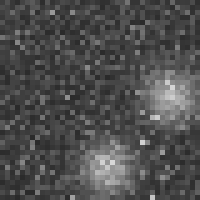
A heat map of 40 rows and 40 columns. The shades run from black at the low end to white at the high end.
Stripes: none. Odd rows or columns: none. Bumps: two. Average level on the scale: 30%. Histogram: skewed, a long tail of high values.
